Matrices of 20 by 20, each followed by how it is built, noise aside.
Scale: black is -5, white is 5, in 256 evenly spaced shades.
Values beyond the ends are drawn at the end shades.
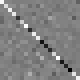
diagonal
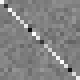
diagonal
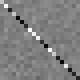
diagonal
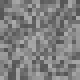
noise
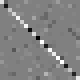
diagonal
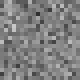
noise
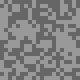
noise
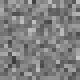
noise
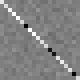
diagonal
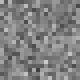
noise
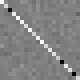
diagonal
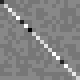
diagonal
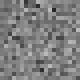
noise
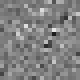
noise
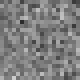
noise
